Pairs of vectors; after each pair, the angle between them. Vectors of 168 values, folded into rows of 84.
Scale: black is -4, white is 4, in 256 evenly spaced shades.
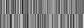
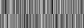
orthogonal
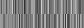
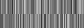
nearly opposite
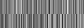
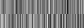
nearly opposite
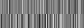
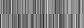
partly opposed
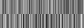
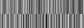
nearly parallel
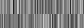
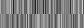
partly aligned
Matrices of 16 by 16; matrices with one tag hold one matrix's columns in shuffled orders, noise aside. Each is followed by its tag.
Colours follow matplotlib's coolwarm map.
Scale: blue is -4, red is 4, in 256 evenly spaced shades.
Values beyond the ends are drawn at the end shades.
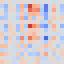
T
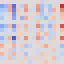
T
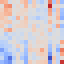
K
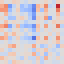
T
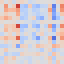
T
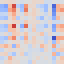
T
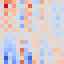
K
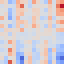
K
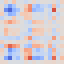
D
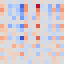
T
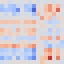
D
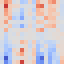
K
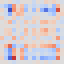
D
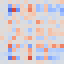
D
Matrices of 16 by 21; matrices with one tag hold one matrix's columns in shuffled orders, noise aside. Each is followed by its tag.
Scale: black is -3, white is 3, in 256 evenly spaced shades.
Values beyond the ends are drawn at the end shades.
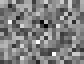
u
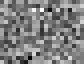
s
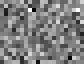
s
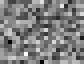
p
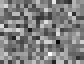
p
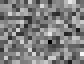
p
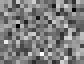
u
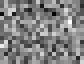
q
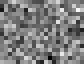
s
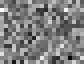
s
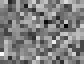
u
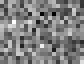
q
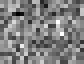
q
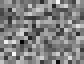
p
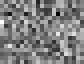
q
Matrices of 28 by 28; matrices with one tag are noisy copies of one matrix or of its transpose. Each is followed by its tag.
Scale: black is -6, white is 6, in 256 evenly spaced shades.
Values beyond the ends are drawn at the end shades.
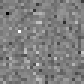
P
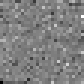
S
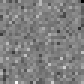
S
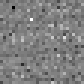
P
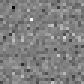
P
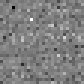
P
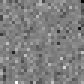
S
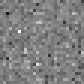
P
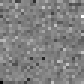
S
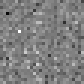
P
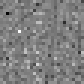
P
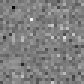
P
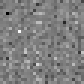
P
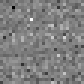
P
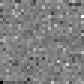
S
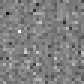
P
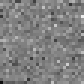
S
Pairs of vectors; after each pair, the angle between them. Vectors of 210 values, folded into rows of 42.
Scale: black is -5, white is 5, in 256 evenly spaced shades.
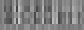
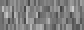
orthogonal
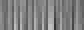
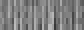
nearly parallel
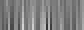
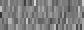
orthogonal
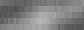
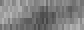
nearly opposite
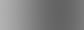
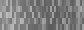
partly aligned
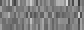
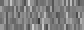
partly aligned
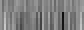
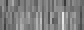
nearly opposite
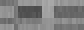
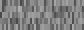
orthogonal
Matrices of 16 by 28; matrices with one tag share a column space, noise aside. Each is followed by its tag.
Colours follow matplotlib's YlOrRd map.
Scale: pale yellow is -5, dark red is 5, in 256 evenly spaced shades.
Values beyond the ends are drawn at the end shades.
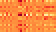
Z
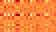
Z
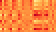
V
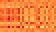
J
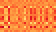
J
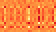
J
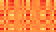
V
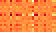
Z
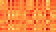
V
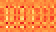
J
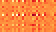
Z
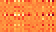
Z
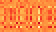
J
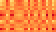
V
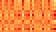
V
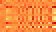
J
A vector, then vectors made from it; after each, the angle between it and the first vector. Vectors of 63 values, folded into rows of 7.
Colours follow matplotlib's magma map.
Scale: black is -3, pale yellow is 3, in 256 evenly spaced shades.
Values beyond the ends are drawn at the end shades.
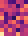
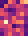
partly opposed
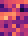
partly opposed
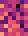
partly aligned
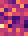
orthogonal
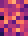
nearly opposite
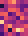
partly opposed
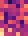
nearly parallel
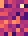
orthogonal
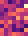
partly aligned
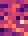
partly opposed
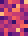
partly opposed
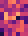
nearly opposite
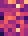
nearly opposite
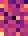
nearly parallel
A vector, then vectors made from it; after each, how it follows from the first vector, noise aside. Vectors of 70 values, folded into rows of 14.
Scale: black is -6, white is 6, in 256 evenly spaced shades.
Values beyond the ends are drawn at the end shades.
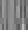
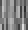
scaled up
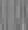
shrunk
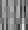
scaled up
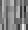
scaled up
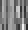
scaled up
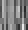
scaled up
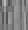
reversed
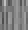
reversed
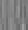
shrunk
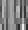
scaled up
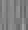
shrunk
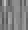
reversed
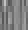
reversed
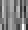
scaled up
